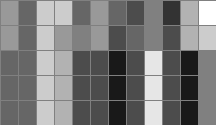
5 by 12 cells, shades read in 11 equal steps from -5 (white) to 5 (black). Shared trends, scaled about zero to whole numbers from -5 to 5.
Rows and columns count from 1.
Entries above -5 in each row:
11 12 12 12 12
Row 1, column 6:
-1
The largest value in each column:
1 1 -3 -1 2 2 4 2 0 3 4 0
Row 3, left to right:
1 1 -3 -2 2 2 4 2 -4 2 4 0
